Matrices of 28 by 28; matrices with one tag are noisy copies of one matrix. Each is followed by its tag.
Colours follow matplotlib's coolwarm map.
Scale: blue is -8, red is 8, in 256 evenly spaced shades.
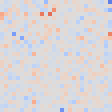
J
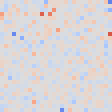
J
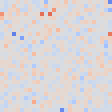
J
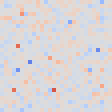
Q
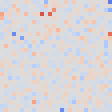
J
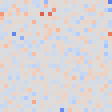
J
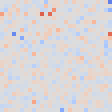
J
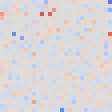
J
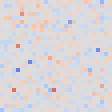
Q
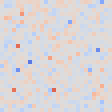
Q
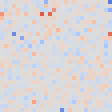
J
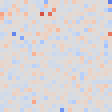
J
